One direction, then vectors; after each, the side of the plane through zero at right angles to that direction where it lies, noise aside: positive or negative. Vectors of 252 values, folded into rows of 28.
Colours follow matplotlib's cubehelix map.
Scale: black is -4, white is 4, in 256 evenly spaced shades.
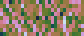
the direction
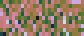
positive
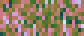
positive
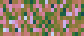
positive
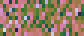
positive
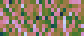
positive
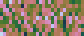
negative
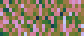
positive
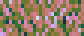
negative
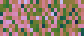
negative
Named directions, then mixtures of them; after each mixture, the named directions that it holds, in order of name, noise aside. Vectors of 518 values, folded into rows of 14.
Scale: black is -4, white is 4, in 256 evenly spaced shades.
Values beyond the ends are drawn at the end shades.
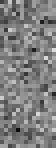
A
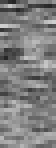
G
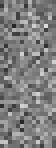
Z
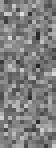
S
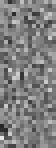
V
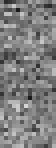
G, S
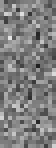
S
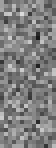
S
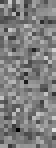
A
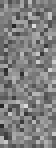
V, Z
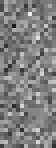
S, Z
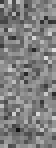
A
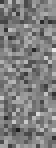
A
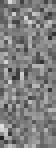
V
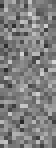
Z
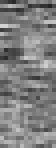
G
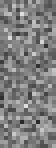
S, Z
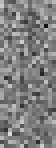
V, Z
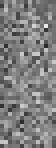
Z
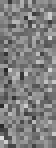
V, Z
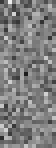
A, V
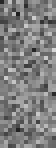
A, Z
